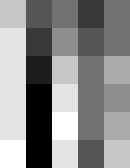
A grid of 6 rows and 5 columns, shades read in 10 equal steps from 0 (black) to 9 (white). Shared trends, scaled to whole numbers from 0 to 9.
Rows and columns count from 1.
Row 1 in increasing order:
2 3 4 4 7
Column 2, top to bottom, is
3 2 1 0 0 0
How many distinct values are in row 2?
5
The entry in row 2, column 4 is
3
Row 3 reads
8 1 7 4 6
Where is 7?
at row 1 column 1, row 3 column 3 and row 6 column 5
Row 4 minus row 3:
0 -1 1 0 -1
